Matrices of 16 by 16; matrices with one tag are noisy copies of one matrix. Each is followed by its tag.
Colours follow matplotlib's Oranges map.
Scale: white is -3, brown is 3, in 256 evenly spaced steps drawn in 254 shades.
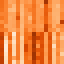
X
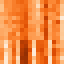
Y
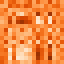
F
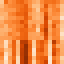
Y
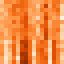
Y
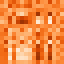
F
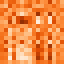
F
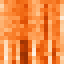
Y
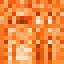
F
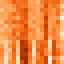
Y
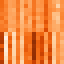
X
